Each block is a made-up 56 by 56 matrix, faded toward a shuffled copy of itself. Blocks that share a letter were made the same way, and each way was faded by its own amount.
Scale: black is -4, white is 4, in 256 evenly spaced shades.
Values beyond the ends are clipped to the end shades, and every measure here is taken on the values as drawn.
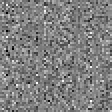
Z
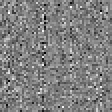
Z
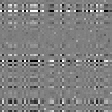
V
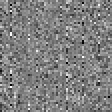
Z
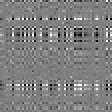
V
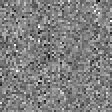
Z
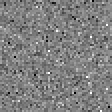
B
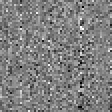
Z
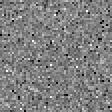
B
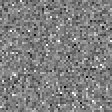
B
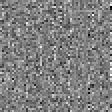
Z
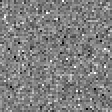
B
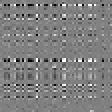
V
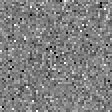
B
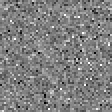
B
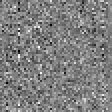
Z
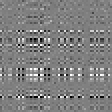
V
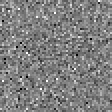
B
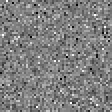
B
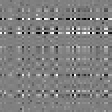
V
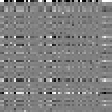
V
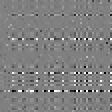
V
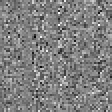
Z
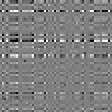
V
